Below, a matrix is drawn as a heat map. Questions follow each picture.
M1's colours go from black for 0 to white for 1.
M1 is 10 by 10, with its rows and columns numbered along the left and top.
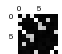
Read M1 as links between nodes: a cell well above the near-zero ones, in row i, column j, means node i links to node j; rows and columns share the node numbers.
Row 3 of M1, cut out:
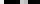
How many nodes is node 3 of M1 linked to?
3
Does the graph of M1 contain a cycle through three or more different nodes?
no
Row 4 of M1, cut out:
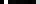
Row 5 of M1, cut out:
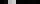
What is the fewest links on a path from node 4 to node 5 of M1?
4
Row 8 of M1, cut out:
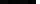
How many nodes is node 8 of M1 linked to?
1
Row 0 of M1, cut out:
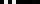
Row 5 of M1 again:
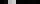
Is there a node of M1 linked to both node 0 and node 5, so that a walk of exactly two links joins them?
yes
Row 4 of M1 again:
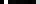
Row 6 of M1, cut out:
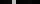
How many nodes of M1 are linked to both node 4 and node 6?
0
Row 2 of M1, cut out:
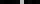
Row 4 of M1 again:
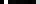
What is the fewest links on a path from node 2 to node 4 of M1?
5
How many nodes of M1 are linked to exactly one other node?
4
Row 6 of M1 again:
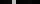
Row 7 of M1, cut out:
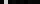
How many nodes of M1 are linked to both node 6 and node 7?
0
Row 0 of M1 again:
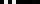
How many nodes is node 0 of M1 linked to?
2
